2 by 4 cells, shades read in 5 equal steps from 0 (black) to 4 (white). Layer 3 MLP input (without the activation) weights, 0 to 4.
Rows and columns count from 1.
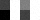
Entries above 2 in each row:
2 2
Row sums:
11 9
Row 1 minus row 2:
1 0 1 0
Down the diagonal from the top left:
1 4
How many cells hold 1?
2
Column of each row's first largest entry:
2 2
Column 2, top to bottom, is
4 4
